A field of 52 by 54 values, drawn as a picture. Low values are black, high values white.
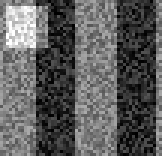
Stripes: upright, repeating 2 times. Ninth with the highest average: top left. Odd patch: higher, in the top left.
